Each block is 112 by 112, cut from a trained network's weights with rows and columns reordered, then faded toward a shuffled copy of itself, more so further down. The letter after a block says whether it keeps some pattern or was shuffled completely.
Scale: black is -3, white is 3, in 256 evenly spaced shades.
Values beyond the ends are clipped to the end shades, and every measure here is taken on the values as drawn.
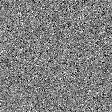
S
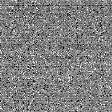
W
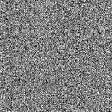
W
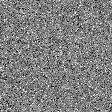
S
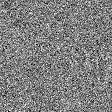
S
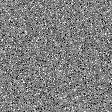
S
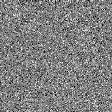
W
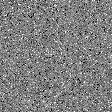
S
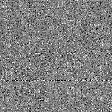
W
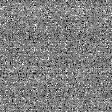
W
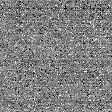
W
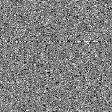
W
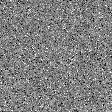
S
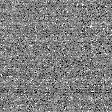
W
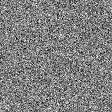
S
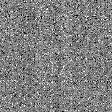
W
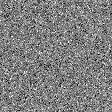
S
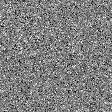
S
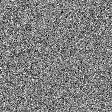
S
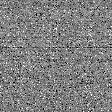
W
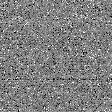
W
